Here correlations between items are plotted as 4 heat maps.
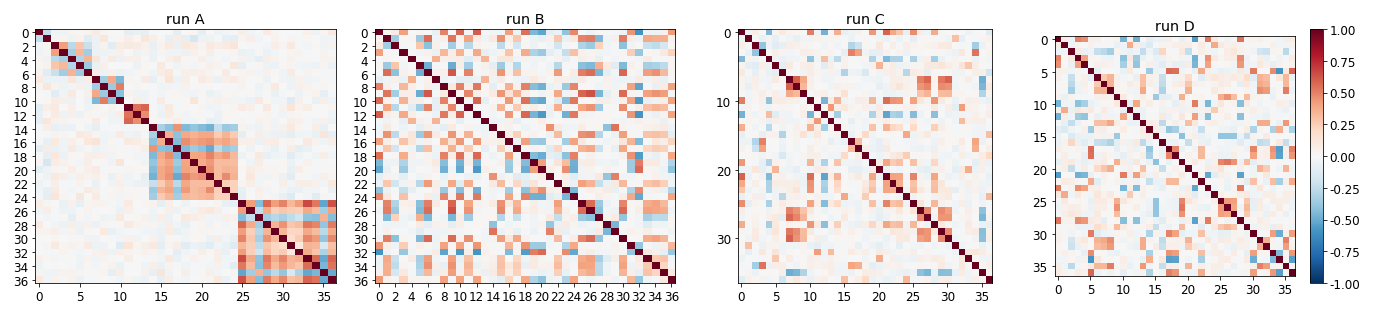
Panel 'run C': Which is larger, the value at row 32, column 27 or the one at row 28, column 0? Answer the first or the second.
the second
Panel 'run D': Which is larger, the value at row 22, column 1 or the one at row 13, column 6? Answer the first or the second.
the second
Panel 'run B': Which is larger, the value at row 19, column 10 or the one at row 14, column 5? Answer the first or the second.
the second
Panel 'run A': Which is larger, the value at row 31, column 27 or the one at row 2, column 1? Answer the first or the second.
the second
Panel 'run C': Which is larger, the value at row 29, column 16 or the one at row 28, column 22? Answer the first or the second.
the second
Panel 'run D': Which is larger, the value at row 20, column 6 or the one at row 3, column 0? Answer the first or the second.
the second
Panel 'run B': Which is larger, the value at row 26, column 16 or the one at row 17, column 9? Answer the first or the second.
the second
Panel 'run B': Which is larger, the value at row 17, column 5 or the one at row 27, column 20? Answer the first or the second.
the second
